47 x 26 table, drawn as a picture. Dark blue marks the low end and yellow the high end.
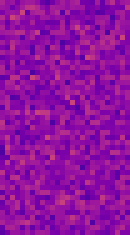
The values follow a bell shape. No single row or column stands out from its neighbours. The texture is fine-grained noise. No seam splits the table. On average the colour sits 30% of the way up the scale. There is no overall slope. The halves do not mirror each other. There are no regular stripes.
